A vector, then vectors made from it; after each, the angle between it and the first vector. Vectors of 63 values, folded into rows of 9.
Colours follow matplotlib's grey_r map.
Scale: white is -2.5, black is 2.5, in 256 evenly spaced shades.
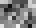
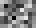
partly aligned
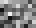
orthogonal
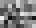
orthogonal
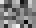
partly aligned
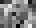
nearly opposite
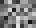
orthogonal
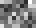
nearly parallel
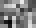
partly opposed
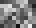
nearly opposite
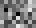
partly aligned
